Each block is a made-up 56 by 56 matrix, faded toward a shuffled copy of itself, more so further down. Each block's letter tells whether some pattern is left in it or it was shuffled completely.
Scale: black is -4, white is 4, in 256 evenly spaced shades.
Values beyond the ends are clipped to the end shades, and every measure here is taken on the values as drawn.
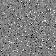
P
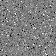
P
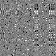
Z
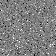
P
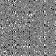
Z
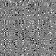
Z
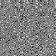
Z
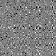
Z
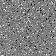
P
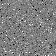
P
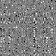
Z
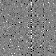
Z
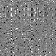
Z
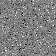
P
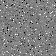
P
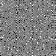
Z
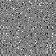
Z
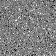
P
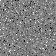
P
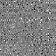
Z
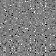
Z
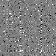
Z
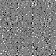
Z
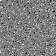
P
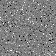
P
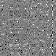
Z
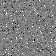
P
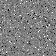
P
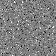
P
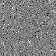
Z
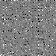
Z
